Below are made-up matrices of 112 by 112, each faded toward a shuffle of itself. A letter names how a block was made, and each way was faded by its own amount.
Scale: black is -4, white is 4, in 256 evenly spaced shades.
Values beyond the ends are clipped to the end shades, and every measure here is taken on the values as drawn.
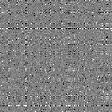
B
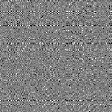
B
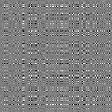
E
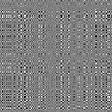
E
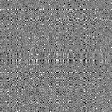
B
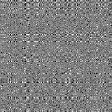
B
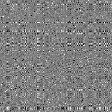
B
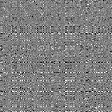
B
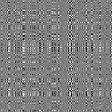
E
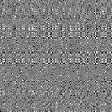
B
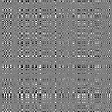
E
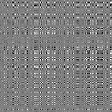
E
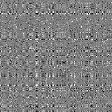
B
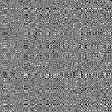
B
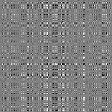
E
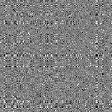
B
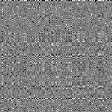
B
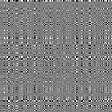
E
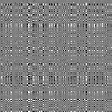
E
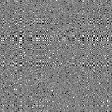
B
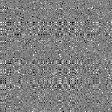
B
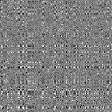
B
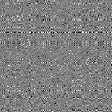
B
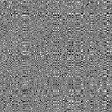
B
